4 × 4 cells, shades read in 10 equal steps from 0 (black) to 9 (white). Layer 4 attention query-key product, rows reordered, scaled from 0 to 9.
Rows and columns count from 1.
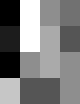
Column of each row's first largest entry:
2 2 3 1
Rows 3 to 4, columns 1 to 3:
0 5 6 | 7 3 3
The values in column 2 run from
3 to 9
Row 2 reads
1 9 6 3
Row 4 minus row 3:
7 -2 -3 0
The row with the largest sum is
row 2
